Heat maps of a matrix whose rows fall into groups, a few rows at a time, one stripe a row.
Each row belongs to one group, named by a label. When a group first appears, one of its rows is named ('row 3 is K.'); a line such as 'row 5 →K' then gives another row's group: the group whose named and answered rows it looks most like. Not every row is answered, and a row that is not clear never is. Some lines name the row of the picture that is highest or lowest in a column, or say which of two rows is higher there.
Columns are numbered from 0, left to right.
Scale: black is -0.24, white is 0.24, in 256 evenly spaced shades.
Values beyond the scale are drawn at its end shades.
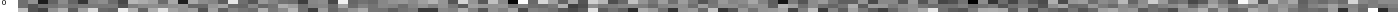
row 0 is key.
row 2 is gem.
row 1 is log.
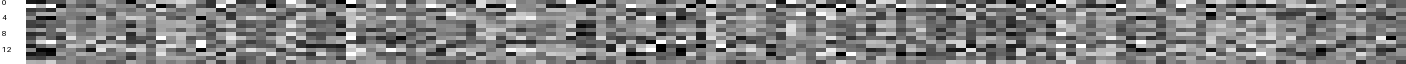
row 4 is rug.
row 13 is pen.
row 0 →log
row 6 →log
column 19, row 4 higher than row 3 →Yes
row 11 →log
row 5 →log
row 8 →log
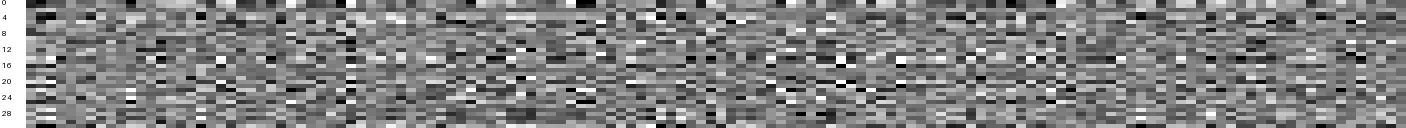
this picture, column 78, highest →14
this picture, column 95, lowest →19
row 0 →log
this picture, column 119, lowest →22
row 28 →gem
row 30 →gem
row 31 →rug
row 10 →gem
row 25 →log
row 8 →log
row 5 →gem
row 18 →log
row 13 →gem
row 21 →pen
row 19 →key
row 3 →rug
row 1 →log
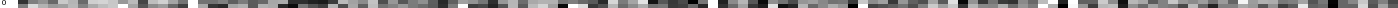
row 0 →log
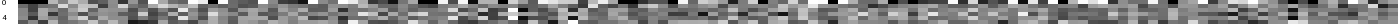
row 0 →pen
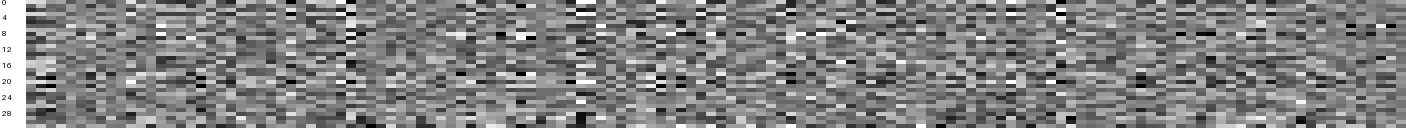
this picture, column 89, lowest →5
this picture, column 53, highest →29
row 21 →rug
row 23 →log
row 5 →pen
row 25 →key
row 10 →log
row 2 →log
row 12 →key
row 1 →key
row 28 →log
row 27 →rug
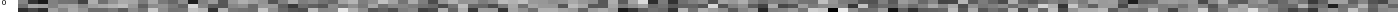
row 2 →pen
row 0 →rug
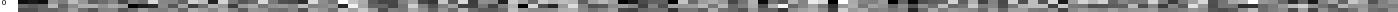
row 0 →pen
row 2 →pen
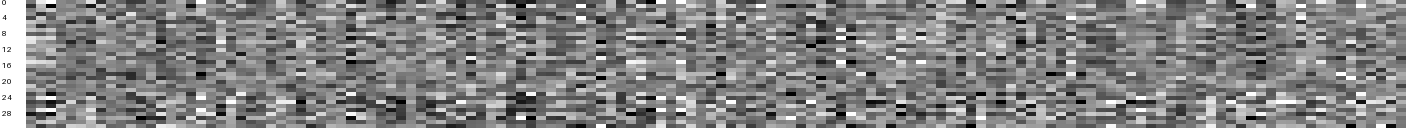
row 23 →key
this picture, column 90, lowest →1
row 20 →pen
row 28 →pen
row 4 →key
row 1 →key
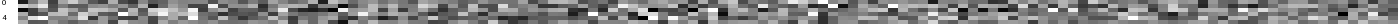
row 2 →log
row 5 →gem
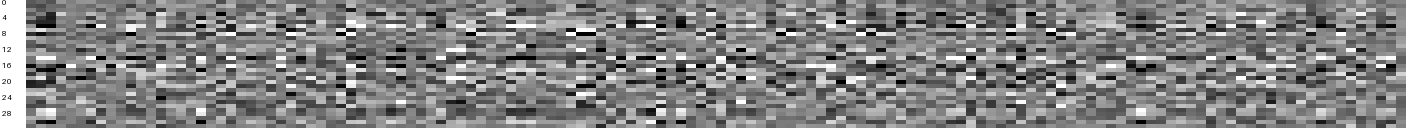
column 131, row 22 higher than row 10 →No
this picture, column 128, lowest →8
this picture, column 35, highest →2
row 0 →pen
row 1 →log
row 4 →rug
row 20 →pen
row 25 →gem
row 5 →pen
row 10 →key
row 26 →log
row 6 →rug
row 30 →rug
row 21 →log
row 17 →rug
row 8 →log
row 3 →pen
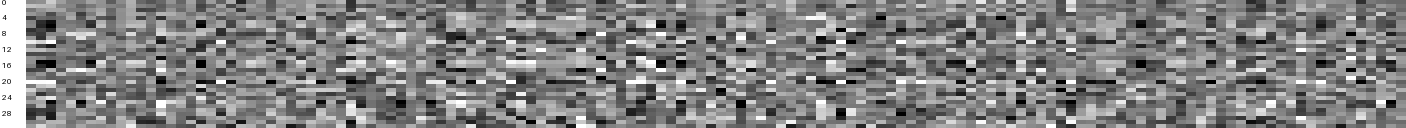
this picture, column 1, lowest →15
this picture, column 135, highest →25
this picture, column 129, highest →20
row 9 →gem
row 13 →pen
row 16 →rug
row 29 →key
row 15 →rug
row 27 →pen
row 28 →pen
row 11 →rug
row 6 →rug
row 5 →rug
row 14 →gem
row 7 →pen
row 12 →key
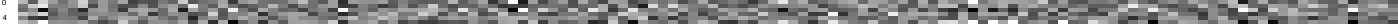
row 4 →rug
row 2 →key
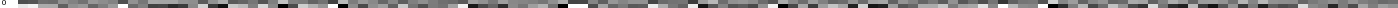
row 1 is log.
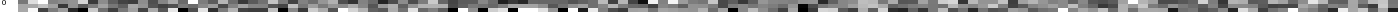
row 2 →key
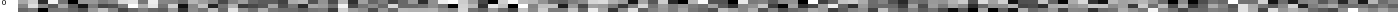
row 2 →key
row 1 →key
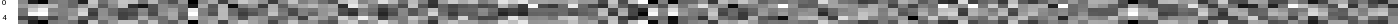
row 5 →rug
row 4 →pen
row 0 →rug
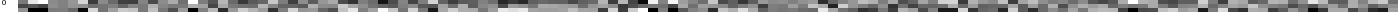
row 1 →pen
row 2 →rug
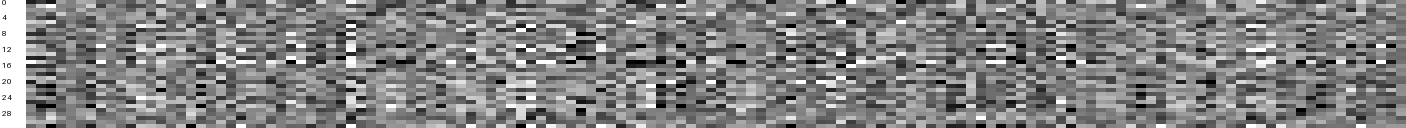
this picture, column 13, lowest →22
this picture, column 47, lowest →20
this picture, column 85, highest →14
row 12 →key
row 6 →key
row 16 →pen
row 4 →rug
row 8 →log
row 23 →rug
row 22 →gem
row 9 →gem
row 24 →key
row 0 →pen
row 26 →rug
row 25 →log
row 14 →log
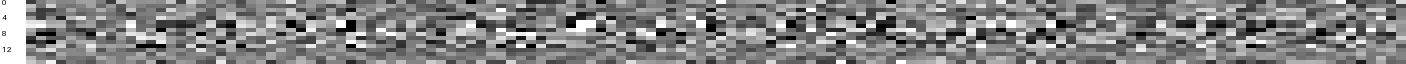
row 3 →log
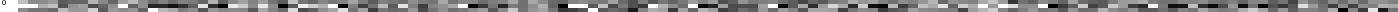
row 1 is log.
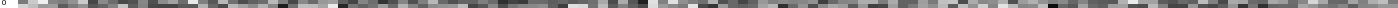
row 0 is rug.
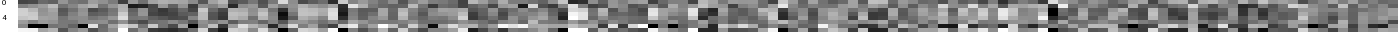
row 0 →log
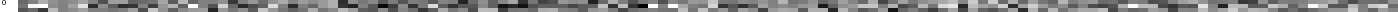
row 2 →pen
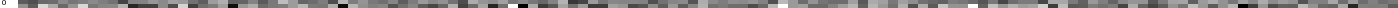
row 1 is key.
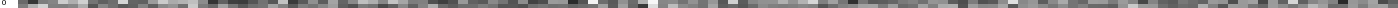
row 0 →gem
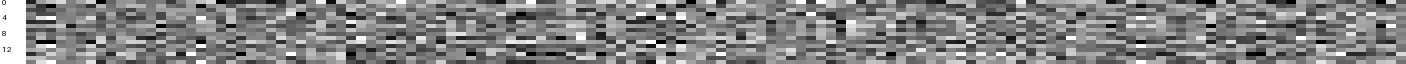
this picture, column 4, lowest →6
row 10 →rug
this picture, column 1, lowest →10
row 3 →gem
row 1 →rug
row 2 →log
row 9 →key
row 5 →pen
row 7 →pen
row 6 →gem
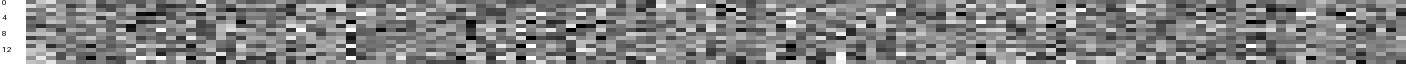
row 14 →key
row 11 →key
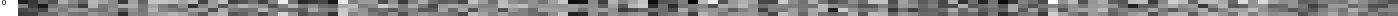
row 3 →log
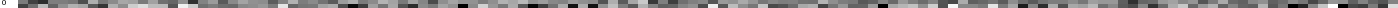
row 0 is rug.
